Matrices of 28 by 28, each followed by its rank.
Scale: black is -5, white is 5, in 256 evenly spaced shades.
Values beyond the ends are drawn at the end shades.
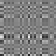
one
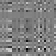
two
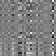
two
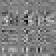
three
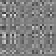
two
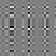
one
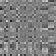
three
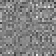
five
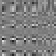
two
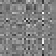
three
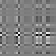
one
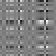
one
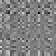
three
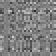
three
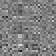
five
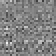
five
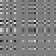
one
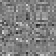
five
